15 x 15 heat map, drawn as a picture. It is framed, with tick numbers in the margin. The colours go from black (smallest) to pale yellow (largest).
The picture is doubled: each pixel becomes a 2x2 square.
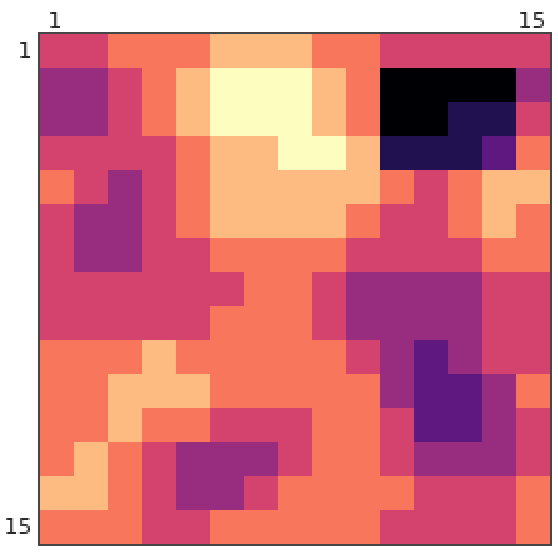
Ninth with the lowest average: top right. Roughest part: top right. Odd patch: lower, in the top right. Ninth with the highest average: top middle. Average level on the scale: 60%. Mirror symmetry: none.
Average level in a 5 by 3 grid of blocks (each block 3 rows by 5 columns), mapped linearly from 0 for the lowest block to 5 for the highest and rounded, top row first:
350
352
232
431
332
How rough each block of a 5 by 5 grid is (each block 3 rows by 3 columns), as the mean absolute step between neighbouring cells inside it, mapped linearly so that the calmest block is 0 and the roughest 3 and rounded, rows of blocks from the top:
1 1 1 3 3 | 1 1 0 3 3 | 0 0 0 0 1 | 0 1 0 1 1 | 1 1 1 1 1
